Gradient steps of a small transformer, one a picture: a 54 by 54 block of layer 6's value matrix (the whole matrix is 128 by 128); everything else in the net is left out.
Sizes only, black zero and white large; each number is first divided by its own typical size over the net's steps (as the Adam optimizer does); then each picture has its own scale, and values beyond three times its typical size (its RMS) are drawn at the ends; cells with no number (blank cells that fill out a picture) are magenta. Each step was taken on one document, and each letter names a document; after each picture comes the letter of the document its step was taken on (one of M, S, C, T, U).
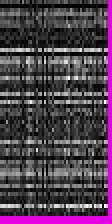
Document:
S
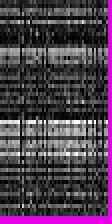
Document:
S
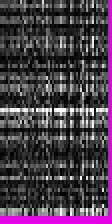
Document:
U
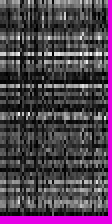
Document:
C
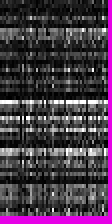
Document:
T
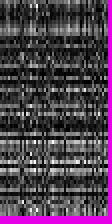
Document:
C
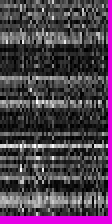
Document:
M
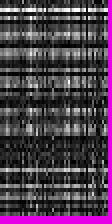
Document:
S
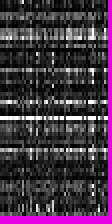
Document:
T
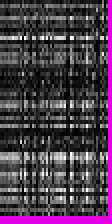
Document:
U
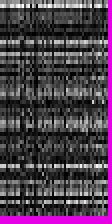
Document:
C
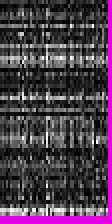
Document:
U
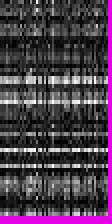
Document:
M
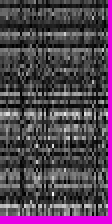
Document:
S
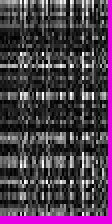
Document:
U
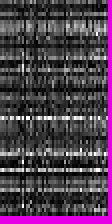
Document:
T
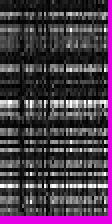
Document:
T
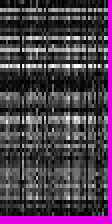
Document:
S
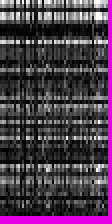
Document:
C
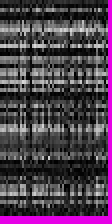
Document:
M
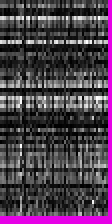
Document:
C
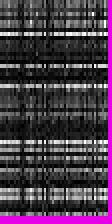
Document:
C
